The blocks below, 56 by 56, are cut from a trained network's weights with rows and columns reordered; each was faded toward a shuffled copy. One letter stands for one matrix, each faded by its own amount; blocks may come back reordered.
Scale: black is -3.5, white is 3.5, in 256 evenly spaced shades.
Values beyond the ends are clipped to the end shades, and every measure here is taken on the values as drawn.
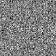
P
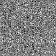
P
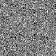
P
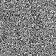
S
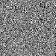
P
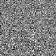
P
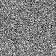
S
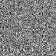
P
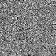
S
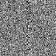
P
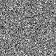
S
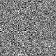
P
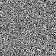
P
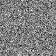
S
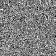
S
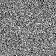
S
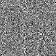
P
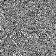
P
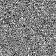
S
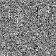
P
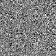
P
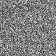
S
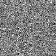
P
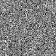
P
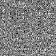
P
